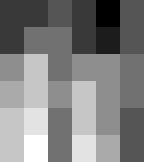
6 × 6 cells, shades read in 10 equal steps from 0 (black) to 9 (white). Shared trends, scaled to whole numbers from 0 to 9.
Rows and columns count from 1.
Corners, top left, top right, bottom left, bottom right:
2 3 7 3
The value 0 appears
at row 1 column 5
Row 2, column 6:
3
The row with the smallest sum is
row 1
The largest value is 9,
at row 6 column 2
